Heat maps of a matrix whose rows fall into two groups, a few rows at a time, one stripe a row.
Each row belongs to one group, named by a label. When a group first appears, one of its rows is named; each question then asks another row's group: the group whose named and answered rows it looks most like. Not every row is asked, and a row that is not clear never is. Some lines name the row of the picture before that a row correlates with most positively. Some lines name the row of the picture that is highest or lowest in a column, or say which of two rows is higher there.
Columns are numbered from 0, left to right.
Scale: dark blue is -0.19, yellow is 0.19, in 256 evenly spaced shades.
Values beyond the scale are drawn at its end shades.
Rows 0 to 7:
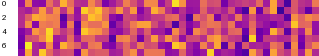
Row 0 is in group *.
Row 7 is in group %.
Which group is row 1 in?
%
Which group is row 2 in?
%
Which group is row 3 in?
%
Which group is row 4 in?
%
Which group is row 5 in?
%
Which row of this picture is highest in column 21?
5
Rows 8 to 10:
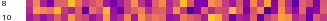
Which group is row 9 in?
%
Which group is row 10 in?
*
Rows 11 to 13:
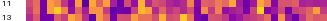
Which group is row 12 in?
%
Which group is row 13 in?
*
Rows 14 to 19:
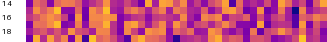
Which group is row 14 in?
*
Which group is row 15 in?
%
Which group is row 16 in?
%
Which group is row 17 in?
%
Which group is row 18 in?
*
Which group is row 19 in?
%
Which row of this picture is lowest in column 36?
19
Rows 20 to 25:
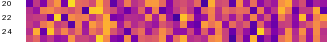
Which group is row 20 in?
*
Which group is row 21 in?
%
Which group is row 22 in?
*
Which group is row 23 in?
%
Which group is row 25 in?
*
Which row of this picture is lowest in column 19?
21
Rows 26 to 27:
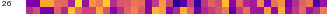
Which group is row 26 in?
%
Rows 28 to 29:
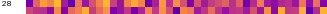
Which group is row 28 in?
%
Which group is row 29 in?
*
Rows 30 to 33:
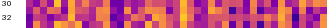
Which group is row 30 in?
*
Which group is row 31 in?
*
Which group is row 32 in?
*
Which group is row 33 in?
*
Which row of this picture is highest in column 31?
32
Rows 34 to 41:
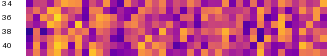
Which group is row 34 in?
*
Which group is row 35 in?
%
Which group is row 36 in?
%
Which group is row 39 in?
*
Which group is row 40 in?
%
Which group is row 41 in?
%
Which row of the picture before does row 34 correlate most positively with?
33
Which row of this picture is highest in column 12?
36
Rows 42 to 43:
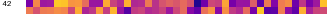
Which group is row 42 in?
*
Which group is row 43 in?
%
